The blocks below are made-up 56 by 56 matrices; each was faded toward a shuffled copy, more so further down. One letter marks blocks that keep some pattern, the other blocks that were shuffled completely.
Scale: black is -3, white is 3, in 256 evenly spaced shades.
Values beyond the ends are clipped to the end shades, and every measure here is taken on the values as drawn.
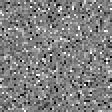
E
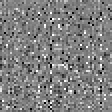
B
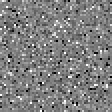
E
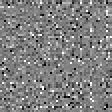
B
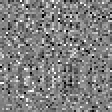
B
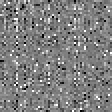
B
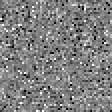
E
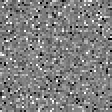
E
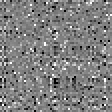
B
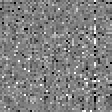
B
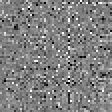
B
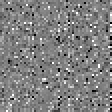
B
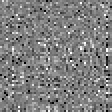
B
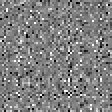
B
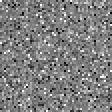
E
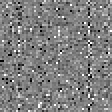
B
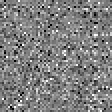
B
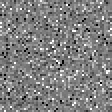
E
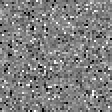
E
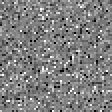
E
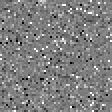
E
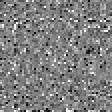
B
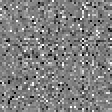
B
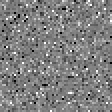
E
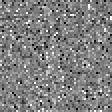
E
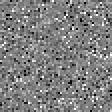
E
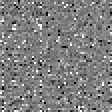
B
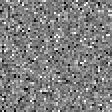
E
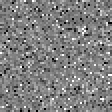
E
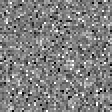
E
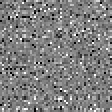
B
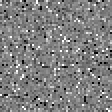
E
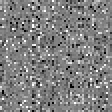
B
